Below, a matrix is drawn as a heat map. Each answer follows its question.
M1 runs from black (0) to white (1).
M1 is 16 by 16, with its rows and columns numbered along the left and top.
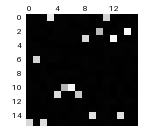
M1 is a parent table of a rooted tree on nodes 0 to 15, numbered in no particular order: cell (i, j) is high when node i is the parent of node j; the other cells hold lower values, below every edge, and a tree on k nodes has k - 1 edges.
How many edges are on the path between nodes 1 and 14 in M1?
4
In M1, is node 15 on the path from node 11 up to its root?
yes
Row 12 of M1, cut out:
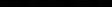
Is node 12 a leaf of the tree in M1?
yes
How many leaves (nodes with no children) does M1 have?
8
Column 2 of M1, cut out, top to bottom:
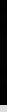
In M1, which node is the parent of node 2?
15
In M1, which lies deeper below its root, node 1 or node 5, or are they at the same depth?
node 1
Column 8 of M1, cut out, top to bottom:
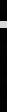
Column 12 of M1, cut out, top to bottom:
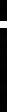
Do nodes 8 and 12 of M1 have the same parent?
yes
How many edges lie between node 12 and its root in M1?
3
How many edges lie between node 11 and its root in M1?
2
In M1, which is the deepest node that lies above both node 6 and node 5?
10
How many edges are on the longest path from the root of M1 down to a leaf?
4
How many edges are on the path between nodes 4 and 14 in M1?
5
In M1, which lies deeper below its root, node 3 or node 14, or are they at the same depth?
the same depth
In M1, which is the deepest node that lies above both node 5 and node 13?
2
